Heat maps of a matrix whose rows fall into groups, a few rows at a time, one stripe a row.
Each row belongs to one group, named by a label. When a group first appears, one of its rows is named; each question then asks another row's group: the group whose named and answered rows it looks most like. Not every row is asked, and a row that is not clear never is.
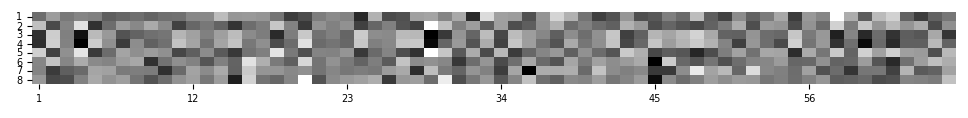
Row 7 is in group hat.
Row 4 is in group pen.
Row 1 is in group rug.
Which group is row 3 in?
pen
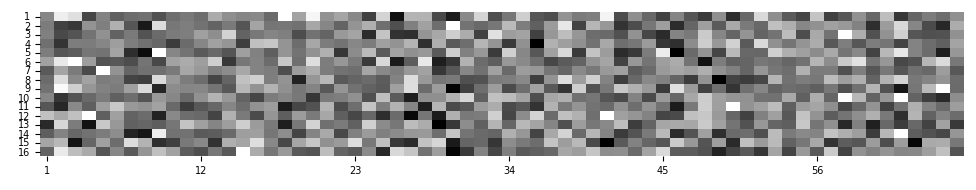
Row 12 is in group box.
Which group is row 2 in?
rug
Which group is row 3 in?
rug
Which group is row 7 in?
pen
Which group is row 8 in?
rug
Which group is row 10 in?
rug
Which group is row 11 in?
hat
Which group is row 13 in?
pen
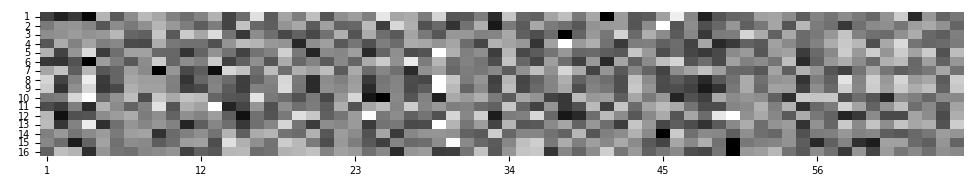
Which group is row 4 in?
rug
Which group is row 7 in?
box
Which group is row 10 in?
box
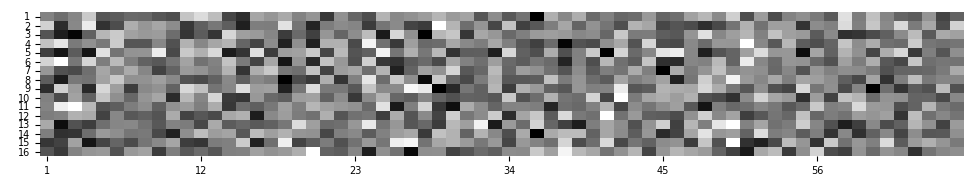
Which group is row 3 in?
hat
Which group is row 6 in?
box
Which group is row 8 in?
hat
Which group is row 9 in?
pen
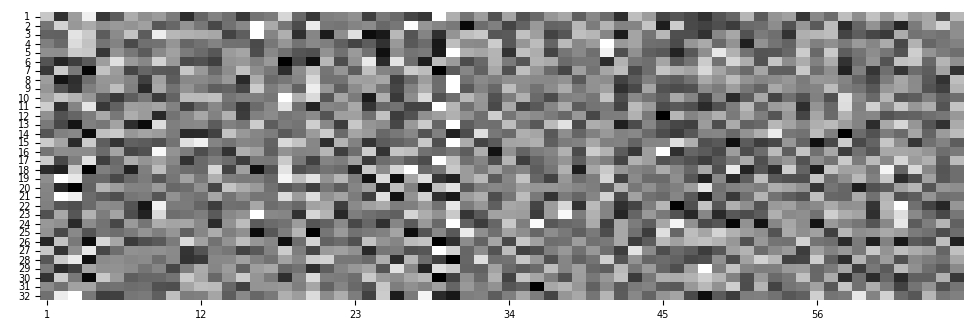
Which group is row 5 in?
box
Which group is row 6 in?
hat
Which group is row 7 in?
pen
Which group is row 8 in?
rug
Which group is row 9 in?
rug
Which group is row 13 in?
rug
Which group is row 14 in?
hat
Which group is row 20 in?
hat
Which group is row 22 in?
rug
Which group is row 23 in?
rug
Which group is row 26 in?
pen
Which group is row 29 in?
hat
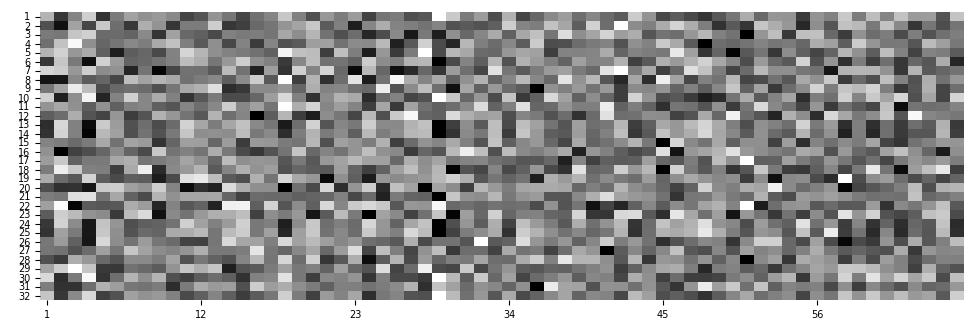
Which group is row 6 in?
pen
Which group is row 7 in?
box
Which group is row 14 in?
pen
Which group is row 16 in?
rug
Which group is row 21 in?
box
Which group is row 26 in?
hat
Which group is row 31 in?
hat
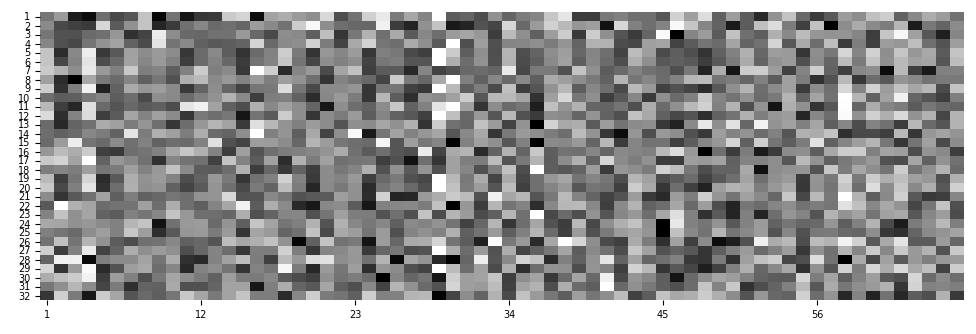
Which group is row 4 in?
rug
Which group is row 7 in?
box
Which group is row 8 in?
hat
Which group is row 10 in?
rug
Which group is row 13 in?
hat
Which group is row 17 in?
box
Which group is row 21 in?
rug
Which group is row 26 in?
rug
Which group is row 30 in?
box
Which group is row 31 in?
box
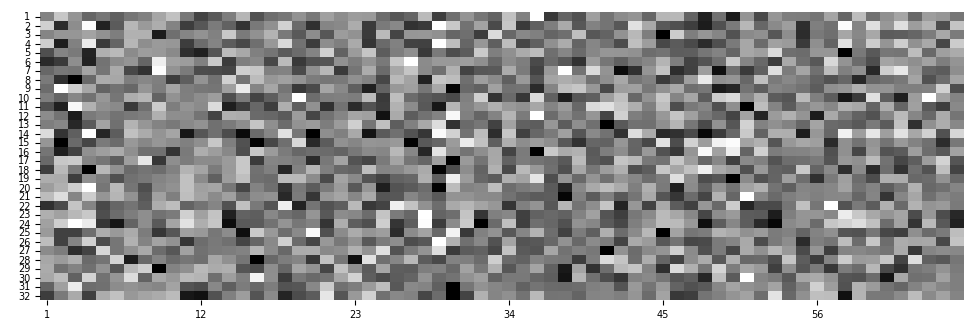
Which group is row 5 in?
hat
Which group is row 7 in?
rug
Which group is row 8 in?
hat
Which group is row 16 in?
hat
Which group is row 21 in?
box
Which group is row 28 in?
box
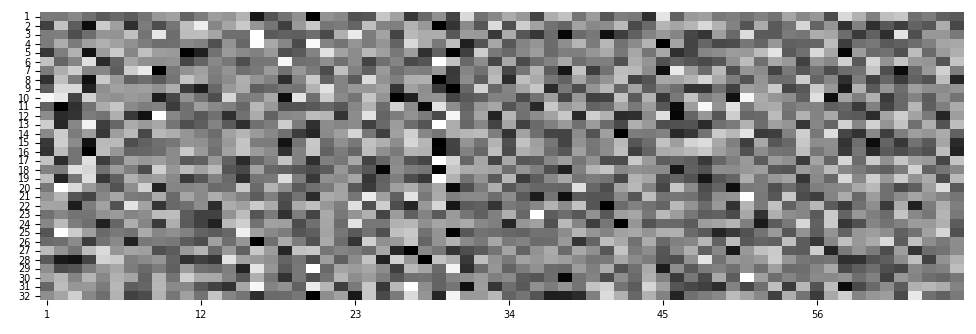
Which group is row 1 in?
rug
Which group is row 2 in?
pen
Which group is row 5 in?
hat
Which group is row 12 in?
rug
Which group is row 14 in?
box
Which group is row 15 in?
pen
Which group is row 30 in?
box
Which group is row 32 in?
box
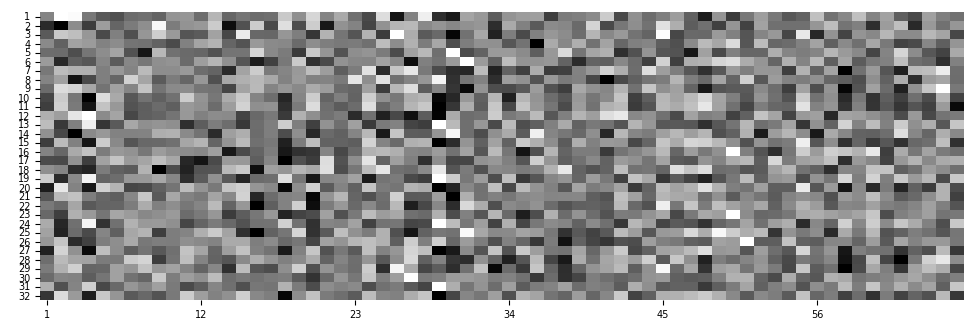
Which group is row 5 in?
rug
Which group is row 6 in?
rug
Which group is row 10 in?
pen
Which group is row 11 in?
pen
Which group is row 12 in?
box
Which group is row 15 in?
pen
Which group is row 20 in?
pen
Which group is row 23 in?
hat
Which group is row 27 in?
pen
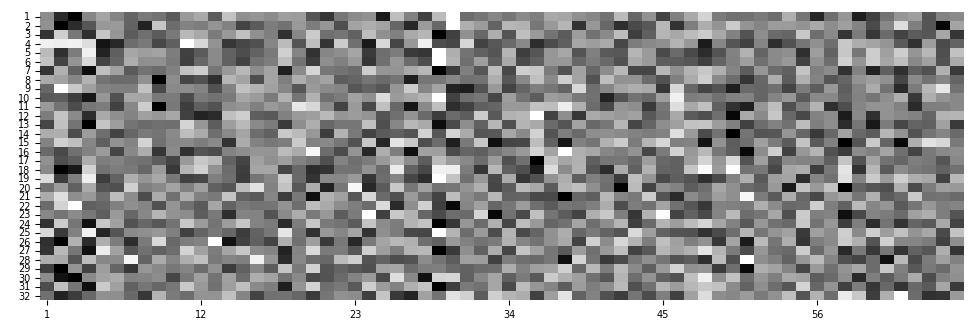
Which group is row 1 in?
hat
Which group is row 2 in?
rug
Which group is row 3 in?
pen
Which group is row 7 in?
pen
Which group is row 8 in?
box
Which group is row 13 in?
pen
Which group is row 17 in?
hat
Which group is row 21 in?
box
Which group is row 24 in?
pen
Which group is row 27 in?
pen
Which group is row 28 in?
box
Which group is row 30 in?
hat
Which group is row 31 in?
pen
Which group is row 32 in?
rug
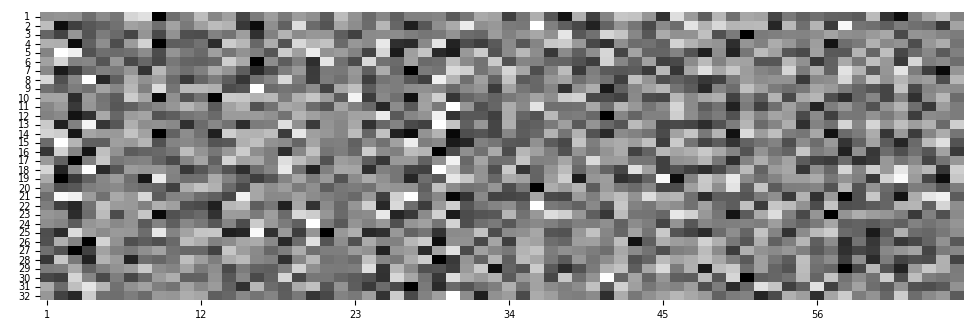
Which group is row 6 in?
box
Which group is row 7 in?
rug
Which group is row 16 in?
pen
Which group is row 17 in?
hat
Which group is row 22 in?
hat
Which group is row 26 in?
pen
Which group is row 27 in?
hat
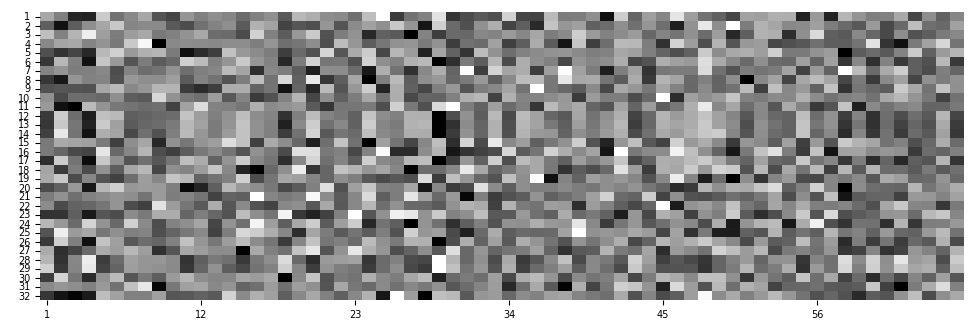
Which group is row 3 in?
box
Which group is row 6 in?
pen
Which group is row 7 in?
rug
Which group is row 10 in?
rug
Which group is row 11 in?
hat
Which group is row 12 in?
pen
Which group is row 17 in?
pen
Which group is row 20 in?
hat
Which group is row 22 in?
rug
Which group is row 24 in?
box
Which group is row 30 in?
pen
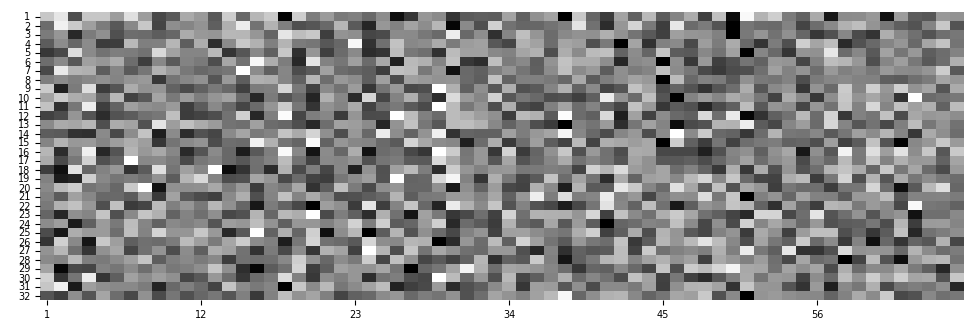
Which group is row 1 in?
box
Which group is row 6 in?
rug
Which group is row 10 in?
box
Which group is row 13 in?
box
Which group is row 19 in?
hat
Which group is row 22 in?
box
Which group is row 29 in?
rug
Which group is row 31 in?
box
